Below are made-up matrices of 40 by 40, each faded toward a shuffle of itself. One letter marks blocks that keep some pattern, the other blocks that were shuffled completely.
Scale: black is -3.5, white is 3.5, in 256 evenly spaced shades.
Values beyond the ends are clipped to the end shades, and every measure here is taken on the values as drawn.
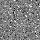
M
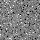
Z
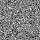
M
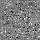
M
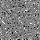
M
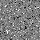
Z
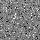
Z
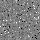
Z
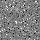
Z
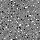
Z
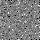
M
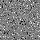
Z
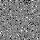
M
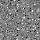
M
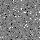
Z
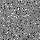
Z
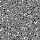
M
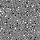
M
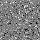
M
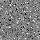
M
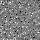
Z
